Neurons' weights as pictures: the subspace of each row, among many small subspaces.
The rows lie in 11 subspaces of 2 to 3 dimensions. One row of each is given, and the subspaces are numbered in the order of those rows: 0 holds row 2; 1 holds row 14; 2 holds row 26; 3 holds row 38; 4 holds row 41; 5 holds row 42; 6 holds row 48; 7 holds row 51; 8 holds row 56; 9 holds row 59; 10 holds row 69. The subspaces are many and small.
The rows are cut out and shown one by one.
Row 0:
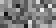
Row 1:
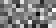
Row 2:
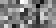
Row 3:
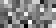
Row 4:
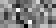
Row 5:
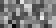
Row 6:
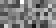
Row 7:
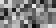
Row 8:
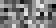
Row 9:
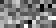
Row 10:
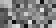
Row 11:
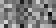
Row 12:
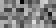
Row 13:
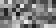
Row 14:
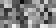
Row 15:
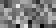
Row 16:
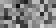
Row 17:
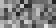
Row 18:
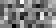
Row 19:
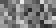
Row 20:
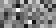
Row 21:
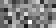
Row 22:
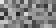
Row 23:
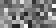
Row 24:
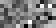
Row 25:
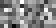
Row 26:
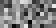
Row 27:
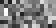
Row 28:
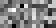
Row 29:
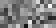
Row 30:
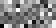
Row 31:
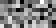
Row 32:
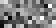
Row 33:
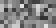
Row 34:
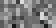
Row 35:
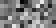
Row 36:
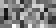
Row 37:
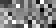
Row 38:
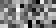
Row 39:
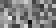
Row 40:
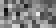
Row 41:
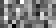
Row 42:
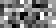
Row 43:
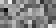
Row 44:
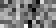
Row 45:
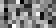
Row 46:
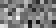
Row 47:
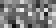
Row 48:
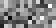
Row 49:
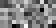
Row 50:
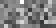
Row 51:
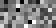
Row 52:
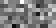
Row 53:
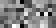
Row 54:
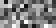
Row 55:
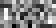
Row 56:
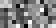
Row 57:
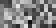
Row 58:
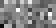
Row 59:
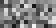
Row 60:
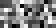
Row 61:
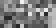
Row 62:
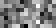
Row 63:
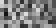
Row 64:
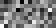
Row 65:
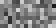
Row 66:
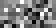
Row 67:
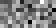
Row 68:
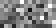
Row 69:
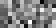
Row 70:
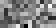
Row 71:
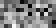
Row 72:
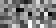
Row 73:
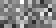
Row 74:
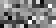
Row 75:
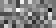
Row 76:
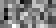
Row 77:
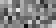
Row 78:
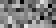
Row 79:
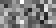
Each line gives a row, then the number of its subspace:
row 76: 5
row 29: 0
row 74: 6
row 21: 10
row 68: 6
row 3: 10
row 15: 1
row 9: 0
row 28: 9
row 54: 9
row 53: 2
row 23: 2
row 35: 0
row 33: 9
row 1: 10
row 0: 1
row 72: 3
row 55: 5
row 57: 1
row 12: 8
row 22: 9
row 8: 10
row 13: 9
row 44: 3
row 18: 5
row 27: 4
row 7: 9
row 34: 4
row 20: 7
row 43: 4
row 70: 0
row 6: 2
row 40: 4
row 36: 5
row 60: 8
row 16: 1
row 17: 9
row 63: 9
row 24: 0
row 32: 6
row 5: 4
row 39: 2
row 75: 7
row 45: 4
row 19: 6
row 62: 0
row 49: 8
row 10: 8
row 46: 3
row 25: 8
